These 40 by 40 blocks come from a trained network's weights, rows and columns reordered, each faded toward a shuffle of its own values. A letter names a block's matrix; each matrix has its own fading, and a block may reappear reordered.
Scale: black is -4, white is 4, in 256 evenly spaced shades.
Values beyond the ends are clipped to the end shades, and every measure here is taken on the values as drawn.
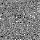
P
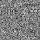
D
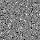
P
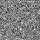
D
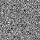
D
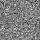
D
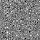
P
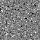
P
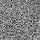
D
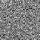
D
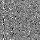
P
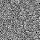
D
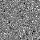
P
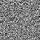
D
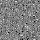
P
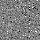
P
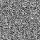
D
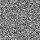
D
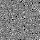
P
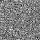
P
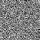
D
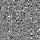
P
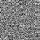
D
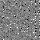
P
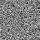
D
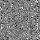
P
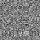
D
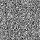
D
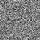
D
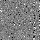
P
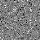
P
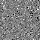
P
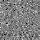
P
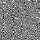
P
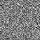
D
